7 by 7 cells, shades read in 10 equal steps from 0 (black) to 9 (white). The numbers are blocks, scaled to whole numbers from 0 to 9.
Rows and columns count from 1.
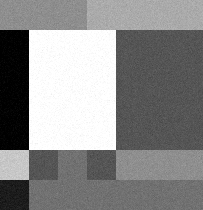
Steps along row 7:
up same same same same same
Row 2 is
0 9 9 9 3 3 3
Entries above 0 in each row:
7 6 6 6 6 7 7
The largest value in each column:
7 9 9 9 6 6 6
